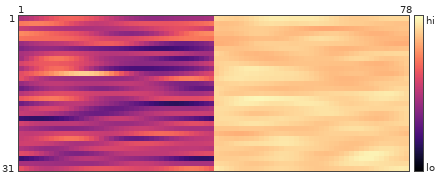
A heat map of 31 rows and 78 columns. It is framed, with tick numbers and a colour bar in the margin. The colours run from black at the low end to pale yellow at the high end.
It is made of 1 by 2 panels. Panel 1,1: middling, streaked across, strong in contrast. Panel 1,2: very high, streaked across, faint in contrast.
